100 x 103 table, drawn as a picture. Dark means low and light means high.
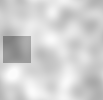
Roughest part: middle left. Slope: none. Stripes: none. Average level on the scale: 80%. Histogram: skewed, a long tail of low values. Odd patch: lower, in the middle left. Ninth with the lowest average: middle left.
